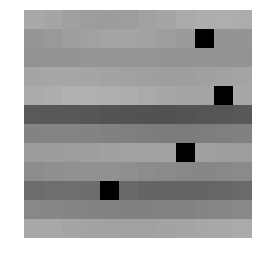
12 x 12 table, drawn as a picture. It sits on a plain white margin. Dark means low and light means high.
The middle right is the roughest part. Streaks run across, left to right. There are four isolated cells, each far lower than the cells round it.
